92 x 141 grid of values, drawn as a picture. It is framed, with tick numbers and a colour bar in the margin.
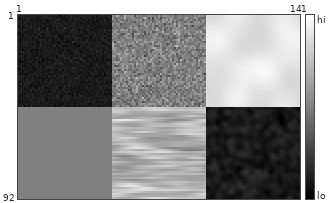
It is made of 2 by 3 panels. Panel 1,1: very low, fine-grained, faint in contrast. Panel 1,2: middling, fine-grained. Panel 1,3: very high, smooth, faint in contrast. Panel 2,1: middling, flat. Panel 2,2: high, streaked across. Panel 2,3: very low, blotchy, faint in contrast.
